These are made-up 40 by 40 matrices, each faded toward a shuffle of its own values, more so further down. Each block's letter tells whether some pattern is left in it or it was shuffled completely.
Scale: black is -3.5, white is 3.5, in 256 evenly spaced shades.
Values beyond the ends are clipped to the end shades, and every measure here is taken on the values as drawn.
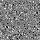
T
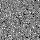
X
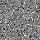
X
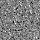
X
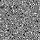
T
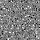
T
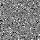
T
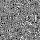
T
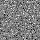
X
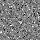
X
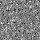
X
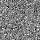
X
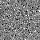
X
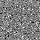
X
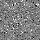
T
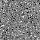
X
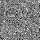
T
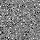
T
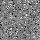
T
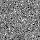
X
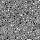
T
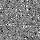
X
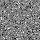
X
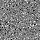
T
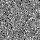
T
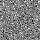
X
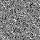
T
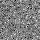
X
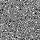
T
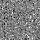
T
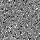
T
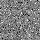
X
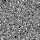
X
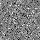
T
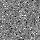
X
